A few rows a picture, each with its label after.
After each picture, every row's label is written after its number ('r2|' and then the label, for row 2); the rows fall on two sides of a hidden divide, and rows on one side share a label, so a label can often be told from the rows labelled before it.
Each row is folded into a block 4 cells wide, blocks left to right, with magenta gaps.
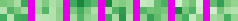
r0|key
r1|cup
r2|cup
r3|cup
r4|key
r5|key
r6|cup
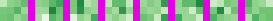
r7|key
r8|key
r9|cup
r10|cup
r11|key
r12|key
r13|key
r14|cup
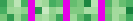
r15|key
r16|key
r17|cup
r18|key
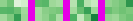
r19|cup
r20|cup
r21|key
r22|key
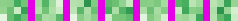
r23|cup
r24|cup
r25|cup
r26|cup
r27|cup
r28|cup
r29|cup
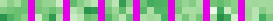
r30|key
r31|cup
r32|cup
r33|key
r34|key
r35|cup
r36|cup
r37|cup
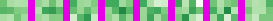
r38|cup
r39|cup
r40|cup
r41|cup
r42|cup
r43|cup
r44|key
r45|key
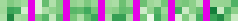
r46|cup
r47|key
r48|key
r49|cup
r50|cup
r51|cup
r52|key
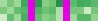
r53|key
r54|key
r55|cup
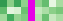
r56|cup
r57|cup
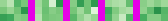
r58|key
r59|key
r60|key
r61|key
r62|key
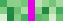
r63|cup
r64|key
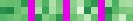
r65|key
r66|key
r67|key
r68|key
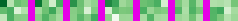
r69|cup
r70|cup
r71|cup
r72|cup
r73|cup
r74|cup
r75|key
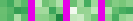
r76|key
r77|key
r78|cup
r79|cup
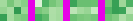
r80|key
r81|key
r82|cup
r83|key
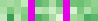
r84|cup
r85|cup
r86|cup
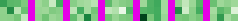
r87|cup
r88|key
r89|cup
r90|cup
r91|key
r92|key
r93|cup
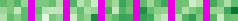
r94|cup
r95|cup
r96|cup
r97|key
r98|key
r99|cup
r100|key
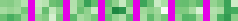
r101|cup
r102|key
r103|key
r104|key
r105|cup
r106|cup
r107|cup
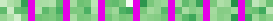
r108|key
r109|key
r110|cup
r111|cup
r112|cup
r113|key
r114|key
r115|key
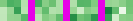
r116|cup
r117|cup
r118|key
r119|key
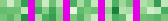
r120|key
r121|cup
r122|cup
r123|cup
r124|cup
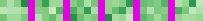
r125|key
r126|cup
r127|key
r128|key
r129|key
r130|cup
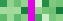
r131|cup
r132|key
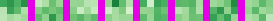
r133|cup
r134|key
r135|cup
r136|cup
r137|key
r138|cup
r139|key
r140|cup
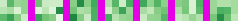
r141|cup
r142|cup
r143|key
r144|key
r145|cup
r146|cup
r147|cup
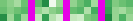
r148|key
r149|cup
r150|cup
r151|key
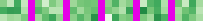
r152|cup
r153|cup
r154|key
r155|cup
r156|key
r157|cup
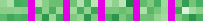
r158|key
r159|key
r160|cup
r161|key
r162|cup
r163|key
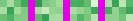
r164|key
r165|cup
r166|cup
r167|key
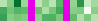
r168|key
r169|key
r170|cup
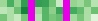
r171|key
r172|cup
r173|cup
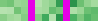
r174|cup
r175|key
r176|cup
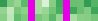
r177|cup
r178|key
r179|key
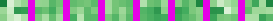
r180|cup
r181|key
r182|key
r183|key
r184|key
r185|key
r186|key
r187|key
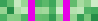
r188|cup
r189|cup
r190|cup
